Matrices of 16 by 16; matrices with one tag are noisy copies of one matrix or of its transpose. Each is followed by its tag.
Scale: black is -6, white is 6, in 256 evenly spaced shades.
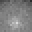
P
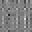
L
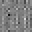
L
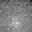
P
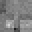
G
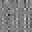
L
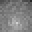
P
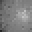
P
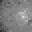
P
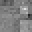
G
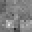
G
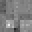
G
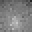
P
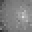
P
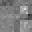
G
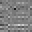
L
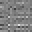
L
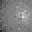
P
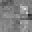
G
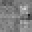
G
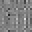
L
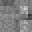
G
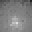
P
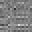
L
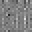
L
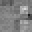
G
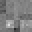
G
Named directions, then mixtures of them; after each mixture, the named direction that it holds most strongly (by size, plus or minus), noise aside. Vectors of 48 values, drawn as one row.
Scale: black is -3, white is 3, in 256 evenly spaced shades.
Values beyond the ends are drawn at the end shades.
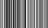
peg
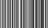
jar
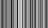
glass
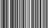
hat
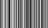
hat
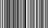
peg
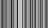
glass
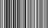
peg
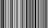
peg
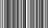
peg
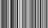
glass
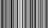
glass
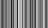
glass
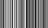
peg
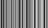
jar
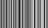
jar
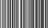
jar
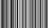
glass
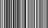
peg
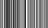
peg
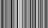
glass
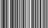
hat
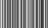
jar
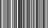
glass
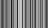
glass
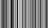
glass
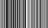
peg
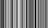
peg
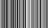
hat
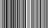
hat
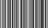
jar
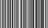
jar
